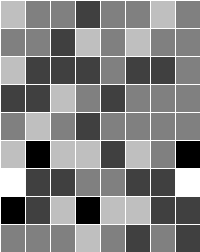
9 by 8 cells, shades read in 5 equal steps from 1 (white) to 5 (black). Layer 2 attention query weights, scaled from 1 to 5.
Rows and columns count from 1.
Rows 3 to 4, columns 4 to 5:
4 3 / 3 4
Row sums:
23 23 28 26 24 25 24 28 25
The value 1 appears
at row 7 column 1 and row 7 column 8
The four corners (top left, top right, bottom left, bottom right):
2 3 3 4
